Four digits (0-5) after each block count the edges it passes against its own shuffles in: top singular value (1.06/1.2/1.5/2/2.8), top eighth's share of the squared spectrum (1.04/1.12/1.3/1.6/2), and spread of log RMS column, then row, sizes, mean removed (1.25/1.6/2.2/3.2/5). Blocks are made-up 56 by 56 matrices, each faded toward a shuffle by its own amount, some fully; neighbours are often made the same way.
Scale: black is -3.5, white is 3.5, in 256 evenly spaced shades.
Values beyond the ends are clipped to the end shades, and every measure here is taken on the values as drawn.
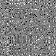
4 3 2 1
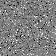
1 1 0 0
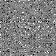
3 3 1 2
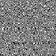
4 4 2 2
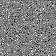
1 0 0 0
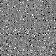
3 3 0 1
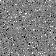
0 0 0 1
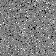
2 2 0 0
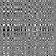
5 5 3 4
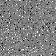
3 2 0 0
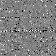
3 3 1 2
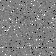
2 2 0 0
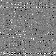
3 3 1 2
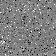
0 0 0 0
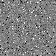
1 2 0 0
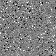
2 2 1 1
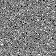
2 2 0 0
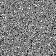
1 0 0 0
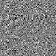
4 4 2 2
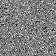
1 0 0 0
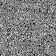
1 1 0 1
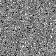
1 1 0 0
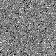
0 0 0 0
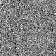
2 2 0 0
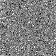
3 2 0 1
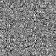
3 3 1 1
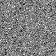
3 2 0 0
